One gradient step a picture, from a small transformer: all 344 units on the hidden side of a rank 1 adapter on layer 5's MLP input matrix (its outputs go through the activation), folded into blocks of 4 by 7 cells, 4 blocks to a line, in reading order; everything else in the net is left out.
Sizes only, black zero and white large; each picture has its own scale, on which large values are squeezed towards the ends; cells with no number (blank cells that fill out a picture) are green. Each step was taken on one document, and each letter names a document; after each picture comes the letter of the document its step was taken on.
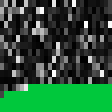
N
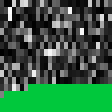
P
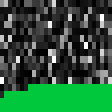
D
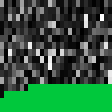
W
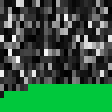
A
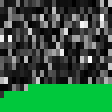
D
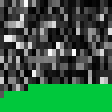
W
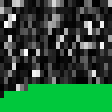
A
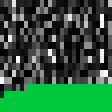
D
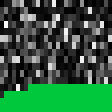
A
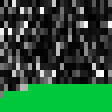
N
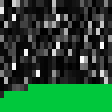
A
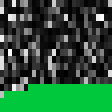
W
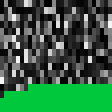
D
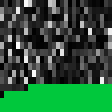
W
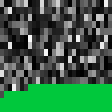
P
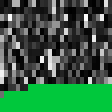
W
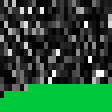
N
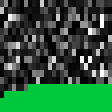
D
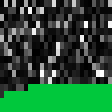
N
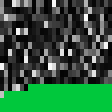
W
